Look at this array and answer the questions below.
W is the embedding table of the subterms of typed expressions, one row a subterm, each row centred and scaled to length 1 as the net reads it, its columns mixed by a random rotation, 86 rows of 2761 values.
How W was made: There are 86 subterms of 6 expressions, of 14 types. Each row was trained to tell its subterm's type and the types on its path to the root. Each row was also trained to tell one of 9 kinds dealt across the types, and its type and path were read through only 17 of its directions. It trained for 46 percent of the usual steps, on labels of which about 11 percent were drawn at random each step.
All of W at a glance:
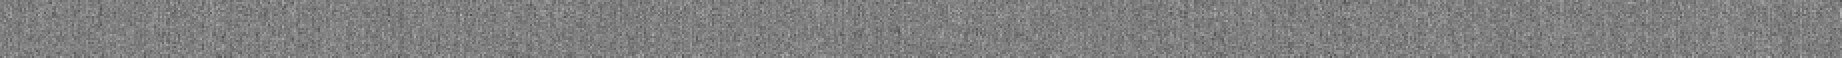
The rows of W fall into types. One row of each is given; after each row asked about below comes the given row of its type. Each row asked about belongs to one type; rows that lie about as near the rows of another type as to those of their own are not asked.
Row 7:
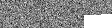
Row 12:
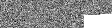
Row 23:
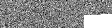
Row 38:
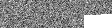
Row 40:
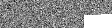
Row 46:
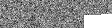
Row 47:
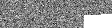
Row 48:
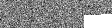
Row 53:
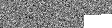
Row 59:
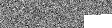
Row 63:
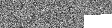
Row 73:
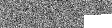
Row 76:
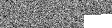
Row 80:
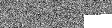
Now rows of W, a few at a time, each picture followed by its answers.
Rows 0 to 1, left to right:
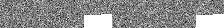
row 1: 63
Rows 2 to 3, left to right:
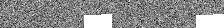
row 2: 46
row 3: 48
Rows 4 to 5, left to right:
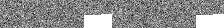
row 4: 38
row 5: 46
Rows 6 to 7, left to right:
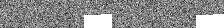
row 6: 63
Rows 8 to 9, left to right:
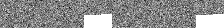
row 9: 12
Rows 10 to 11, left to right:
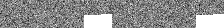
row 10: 76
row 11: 38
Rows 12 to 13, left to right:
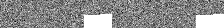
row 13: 23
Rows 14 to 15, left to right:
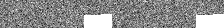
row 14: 47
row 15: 63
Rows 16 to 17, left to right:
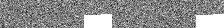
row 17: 12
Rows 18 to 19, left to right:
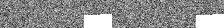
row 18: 76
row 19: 76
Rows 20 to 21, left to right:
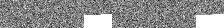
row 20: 63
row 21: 12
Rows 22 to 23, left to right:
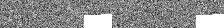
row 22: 47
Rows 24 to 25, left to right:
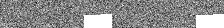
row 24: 12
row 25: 48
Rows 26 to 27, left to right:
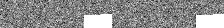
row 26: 76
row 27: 46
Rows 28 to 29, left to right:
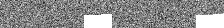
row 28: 7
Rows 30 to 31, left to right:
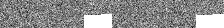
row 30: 46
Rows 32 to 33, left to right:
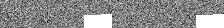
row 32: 12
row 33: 7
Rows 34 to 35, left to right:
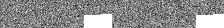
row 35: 73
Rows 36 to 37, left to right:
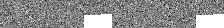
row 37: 38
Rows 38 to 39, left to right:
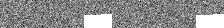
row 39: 7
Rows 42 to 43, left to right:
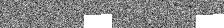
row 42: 53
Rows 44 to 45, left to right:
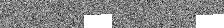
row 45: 53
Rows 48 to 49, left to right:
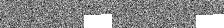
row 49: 48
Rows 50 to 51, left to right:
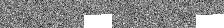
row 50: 53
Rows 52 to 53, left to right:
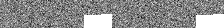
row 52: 53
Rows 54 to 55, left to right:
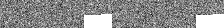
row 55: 80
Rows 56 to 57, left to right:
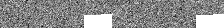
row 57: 46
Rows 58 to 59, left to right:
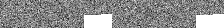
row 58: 7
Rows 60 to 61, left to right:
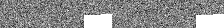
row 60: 46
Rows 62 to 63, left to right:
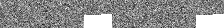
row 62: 53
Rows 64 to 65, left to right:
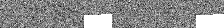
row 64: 46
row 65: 48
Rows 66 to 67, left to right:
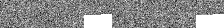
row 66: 23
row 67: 76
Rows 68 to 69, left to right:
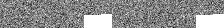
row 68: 48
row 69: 63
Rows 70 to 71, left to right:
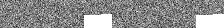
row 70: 7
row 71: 12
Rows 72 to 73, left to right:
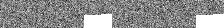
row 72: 73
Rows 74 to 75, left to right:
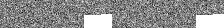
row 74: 7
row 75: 7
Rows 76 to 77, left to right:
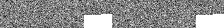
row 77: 47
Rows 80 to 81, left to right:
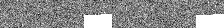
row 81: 23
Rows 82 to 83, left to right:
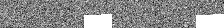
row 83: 23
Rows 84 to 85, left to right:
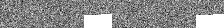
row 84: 12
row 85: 48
